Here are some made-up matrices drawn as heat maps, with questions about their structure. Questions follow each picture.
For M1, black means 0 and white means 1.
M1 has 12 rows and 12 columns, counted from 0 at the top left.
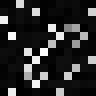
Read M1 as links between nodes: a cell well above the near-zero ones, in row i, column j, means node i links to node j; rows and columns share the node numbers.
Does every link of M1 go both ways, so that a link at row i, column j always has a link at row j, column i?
yes
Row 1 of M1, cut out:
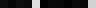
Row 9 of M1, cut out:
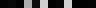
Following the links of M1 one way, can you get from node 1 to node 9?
no
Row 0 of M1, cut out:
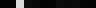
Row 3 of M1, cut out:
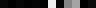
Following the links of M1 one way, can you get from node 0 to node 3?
no
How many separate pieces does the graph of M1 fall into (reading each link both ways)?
3
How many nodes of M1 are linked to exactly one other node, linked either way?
3
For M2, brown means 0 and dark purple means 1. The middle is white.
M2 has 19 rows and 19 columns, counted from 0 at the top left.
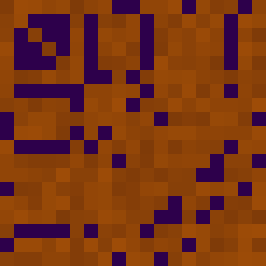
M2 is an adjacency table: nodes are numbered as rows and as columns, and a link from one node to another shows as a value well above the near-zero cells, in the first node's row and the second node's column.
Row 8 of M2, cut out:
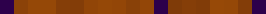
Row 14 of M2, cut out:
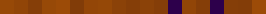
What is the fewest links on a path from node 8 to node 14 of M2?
3
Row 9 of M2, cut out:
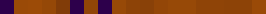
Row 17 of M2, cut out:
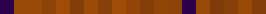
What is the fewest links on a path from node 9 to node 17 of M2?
2
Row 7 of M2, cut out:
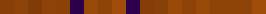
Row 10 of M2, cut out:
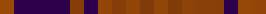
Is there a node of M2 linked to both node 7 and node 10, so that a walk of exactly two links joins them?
no
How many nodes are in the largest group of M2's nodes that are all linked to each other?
7
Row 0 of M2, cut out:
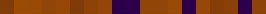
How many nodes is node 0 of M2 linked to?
4
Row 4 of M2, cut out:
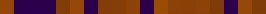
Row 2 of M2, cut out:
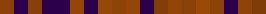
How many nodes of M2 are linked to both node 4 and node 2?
5
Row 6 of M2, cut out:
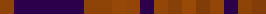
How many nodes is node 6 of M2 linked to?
7
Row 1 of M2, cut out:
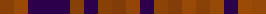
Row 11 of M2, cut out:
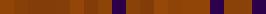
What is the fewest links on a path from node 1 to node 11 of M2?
6
